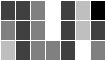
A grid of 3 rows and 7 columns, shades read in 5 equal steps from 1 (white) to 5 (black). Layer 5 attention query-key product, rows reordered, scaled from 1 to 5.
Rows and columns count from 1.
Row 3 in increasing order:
1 2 3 3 3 4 4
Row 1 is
4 4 3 1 4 2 5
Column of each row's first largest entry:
7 2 2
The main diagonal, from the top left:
4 4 3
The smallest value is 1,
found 3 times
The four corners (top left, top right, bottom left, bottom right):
4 5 2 3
